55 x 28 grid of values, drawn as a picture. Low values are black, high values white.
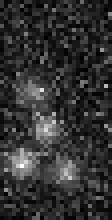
There are no regular stripes. The halves do not mirror each other. There are four bumps. Overall the values sit about 20% of the way up the scale.
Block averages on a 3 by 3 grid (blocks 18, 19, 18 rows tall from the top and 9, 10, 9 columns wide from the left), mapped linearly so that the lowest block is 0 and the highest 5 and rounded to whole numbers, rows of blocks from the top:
000 / 350 / 541
